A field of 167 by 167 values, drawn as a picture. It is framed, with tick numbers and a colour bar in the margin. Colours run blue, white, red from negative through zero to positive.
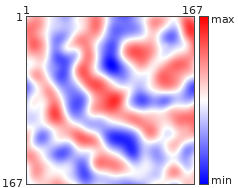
Rings: centred on the top right. Mirror symmetry: none. Average level on the scale: 50%. Odd rows or columns: none. Grain: smooth. Slope: none.
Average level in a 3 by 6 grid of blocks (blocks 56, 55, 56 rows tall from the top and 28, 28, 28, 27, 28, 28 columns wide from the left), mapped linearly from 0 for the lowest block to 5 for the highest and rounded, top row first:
4 1 3 0 5 5 / 4 1 5 4 3 4 / 3 2 3 0 2 3
